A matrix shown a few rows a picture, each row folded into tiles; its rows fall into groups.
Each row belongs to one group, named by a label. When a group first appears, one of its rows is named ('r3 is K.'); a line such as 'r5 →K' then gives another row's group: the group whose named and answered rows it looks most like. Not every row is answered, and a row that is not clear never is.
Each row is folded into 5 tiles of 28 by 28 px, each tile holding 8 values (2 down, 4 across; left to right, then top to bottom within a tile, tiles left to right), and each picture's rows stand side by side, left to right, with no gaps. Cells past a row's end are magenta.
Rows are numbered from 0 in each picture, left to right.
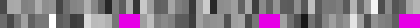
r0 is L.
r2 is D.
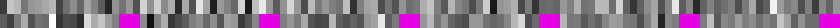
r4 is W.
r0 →L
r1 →W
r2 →L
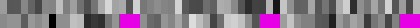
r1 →L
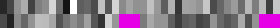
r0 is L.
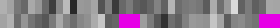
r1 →D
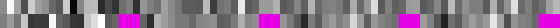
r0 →L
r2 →D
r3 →D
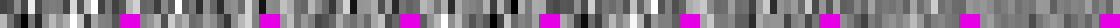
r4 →D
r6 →D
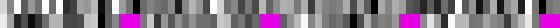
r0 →W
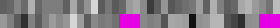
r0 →D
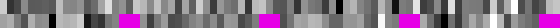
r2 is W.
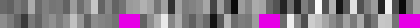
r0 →D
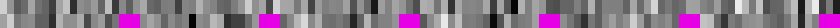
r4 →D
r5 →W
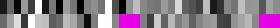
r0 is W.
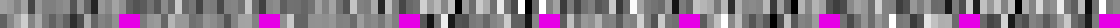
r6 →L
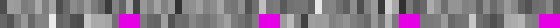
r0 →L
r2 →W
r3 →L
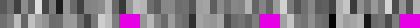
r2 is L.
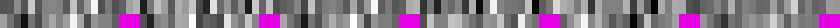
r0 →D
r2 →D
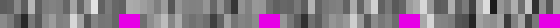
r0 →D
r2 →D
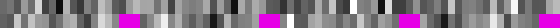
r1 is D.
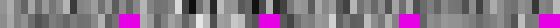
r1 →L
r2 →L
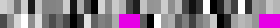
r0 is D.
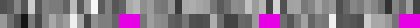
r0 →D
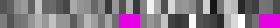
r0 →L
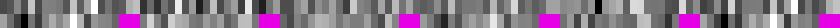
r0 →D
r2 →L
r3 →D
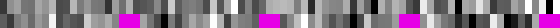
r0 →L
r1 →D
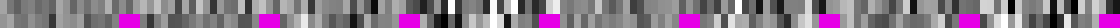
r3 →D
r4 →W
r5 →W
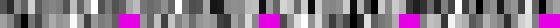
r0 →D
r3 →W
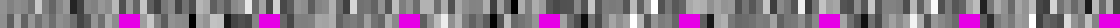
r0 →W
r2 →L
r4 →D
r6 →D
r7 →L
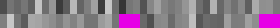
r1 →L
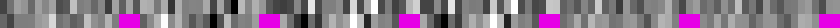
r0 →L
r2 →D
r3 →D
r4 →W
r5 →W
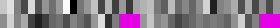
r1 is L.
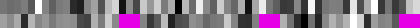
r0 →W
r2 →D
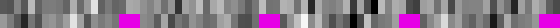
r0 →D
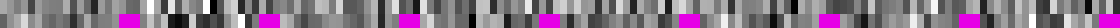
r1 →L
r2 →W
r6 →D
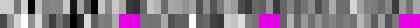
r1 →L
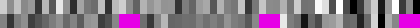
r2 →W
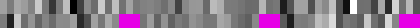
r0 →W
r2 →L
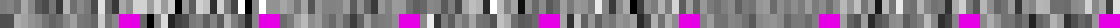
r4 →W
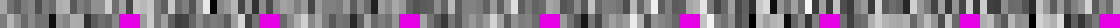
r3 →D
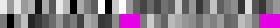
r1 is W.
